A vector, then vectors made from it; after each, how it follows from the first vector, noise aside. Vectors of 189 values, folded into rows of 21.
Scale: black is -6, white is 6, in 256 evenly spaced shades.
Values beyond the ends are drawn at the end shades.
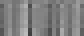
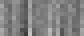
negated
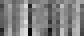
scaled up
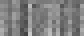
negated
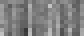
negated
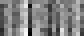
scaled up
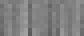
shrunk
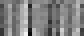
scaled up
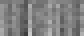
negated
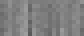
shrunk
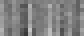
negated
